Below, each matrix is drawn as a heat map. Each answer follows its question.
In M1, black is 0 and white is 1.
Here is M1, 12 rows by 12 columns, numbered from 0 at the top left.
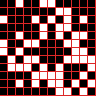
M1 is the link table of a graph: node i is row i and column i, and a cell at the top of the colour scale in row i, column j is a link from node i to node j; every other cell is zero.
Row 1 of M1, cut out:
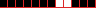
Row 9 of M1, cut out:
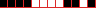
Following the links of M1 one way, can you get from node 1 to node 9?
yes
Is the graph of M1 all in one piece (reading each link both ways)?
yes
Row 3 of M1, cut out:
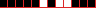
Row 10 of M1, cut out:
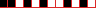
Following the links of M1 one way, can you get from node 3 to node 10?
yes
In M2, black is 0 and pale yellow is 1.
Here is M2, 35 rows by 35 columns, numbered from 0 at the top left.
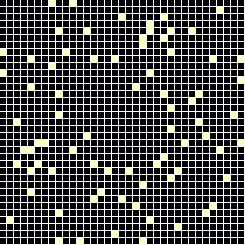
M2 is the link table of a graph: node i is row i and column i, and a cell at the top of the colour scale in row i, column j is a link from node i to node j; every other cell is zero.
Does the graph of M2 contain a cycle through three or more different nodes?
yes
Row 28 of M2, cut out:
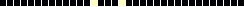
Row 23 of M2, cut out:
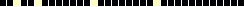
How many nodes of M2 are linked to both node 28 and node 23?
1
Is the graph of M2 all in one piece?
yes
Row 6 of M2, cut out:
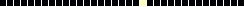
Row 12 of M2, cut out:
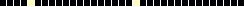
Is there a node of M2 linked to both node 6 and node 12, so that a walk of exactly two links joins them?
no
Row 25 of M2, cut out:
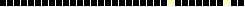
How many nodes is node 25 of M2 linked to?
2
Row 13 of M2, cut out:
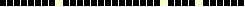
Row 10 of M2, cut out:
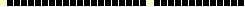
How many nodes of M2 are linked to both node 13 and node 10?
0
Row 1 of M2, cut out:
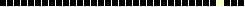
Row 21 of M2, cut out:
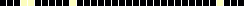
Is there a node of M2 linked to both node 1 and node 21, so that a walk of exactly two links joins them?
yes
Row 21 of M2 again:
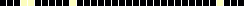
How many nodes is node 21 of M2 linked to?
4
